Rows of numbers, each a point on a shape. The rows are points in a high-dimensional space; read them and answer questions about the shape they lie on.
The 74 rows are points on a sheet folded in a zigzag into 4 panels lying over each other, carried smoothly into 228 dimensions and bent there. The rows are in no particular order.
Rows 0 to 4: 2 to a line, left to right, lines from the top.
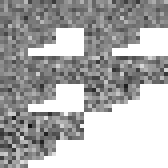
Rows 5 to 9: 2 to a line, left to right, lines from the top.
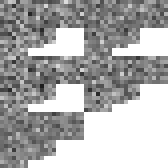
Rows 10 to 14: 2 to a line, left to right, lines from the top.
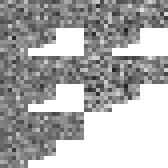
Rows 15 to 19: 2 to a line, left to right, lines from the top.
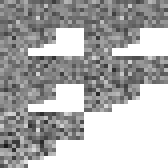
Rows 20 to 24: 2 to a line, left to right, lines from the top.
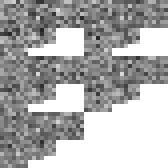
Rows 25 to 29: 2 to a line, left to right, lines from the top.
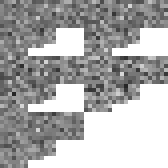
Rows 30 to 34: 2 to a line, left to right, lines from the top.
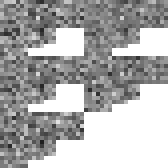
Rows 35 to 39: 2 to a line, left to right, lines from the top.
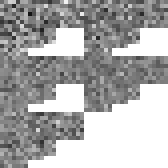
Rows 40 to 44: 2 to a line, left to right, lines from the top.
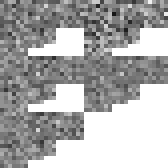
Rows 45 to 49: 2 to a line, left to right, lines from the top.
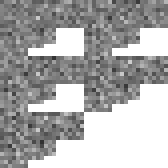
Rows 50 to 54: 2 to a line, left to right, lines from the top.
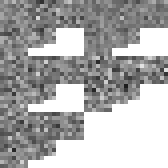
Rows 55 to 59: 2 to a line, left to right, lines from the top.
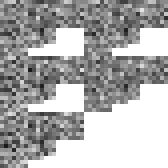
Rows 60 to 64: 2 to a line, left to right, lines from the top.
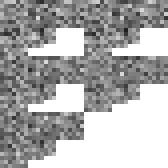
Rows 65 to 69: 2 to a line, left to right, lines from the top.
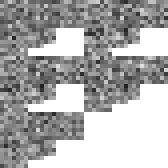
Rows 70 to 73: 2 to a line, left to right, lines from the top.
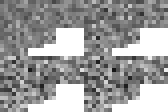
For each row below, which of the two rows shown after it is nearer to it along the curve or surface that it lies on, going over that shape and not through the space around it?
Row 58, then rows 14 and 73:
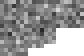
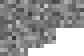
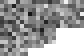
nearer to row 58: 14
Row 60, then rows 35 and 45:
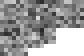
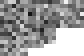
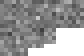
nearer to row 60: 45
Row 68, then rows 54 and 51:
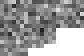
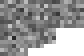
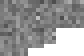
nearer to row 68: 51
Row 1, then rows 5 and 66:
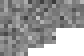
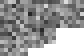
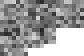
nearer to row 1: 66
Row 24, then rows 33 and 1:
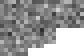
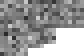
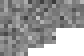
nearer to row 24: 1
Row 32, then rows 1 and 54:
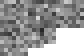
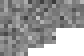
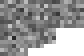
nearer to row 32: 1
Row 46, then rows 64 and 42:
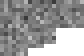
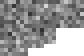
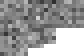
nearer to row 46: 42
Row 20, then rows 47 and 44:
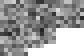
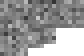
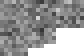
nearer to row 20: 44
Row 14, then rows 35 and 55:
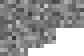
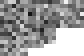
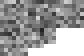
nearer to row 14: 35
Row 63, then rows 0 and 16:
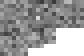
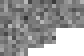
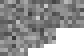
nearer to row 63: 0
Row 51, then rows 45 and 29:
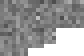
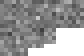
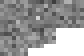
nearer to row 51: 45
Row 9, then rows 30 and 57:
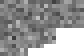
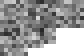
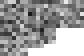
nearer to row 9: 57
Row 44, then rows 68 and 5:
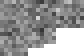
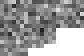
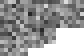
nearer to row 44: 68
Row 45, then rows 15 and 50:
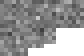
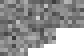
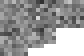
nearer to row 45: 50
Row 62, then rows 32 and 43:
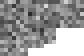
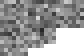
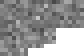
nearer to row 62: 43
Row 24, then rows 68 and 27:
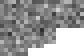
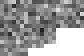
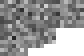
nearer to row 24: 68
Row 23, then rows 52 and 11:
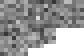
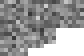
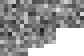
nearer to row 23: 52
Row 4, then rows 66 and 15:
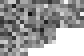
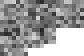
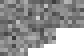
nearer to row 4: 15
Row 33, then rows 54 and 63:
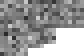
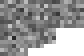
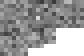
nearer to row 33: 54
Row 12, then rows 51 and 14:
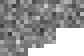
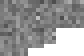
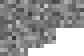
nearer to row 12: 51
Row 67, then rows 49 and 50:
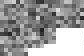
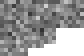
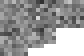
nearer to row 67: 50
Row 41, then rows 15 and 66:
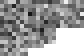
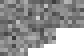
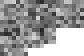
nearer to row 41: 15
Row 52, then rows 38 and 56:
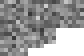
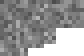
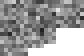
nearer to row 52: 38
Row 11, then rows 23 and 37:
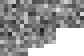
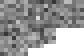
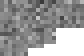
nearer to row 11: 37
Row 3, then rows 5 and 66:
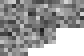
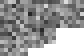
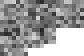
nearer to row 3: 66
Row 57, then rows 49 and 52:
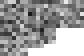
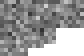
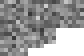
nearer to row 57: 52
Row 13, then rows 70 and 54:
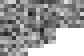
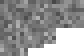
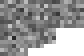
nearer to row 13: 54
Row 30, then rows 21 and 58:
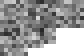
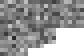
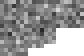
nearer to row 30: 58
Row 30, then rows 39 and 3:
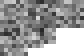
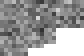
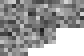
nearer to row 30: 3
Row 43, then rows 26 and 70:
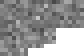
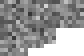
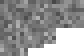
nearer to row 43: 70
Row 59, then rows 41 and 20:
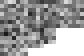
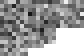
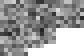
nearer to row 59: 41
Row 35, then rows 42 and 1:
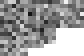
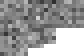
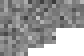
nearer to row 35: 42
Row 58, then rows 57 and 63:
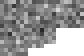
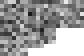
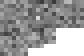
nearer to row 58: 63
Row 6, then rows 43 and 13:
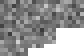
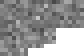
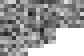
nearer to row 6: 43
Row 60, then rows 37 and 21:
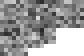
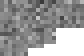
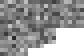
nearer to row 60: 37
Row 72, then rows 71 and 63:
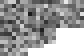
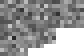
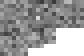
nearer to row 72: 71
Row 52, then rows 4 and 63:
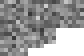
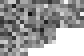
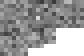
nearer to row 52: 4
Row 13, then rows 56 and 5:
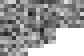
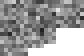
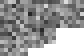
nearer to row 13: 5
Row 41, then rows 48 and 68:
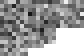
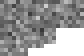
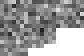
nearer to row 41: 48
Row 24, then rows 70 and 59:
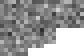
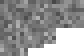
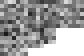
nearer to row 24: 70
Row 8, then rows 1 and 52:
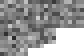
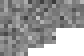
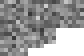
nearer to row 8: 52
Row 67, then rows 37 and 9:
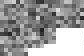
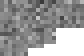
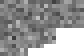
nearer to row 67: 37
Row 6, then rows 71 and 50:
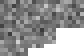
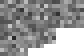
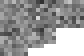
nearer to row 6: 50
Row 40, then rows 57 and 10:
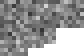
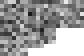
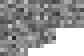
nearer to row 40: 57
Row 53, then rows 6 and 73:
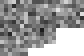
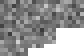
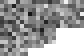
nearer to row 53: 6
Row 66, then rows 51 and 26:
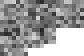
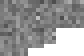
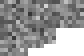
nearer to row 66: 51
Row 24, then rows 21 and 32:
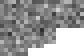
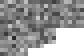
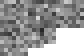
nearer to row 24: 32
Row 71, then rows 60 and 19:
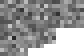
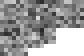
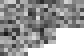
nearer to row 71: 19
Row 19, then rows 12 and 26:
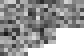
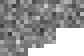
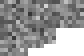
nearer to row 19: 26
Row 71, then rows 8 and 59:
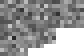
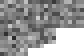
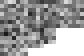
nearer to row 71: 8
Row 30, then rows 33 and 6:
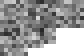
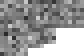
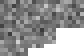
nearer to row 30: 6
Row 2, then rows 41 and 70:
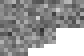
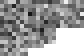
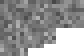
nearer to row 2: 70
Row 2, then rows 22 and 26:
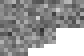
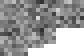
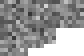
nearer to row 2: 22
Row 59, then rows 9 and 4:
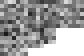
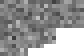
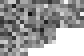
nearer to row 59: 4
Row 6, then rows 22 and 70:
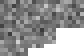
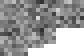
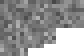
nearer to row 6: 22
